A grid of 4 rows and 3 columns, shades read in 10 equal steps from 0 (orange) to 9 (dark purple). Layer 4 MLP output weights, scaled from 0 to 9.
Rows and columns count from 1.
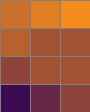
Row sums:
3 11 13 21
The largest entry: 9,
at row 4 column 1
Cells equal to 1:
1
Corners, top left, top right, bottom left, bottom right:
2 0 9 5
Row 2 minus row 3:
-2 0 0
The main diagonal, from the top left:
2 4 4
